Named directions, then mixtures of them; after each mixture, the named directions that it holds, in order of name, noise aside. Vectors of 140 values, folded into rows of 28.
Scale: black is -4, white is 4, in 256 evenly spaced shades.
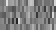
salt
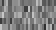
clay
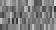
clay, salt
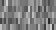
clay, salt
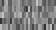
clay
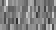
clay, salt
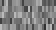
clay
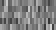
clay, salt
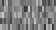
clay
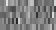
salt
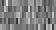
clay, salt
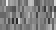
salt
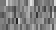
salt
